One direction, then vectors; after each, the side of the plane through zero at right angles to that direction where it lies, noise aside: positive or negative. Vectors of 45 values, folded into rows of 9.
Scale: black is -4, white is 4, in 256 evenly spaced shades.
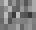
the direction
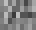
positive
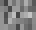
negative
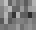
positive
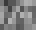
negative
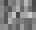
negative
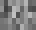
negative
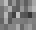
positive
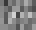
negative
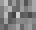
positive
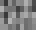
negative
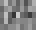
positive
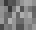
negative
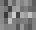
negative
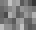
negative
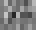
positive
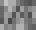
positive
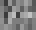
negative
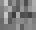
positive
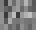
negative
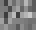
negative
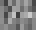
negative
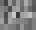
negative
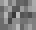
positive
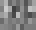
positive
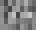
negative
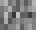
positive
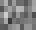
positive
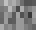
positive
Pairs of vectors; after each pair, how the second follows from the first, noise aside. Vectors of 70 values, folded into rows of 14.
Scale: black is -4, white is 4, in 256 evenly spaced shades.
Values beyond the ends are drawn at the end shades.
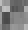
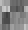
copied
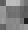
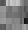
copied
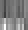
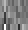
sign-scrambled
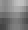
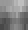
copied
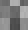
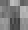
copied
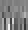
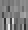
copied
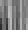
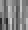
copied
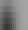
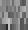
sign-scrambled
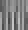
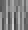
copied
